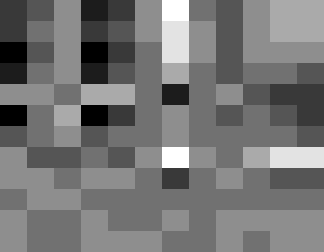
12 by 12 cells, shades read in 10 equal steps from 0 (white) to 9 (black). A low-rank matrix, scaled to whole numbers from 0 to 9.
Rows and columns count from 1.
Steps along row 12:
up same down same same up same down up down same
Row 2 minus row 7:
1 0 0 1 1 -1 -3 -1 1 -1 -2 -3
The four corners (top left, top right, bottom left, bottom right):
7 3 4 4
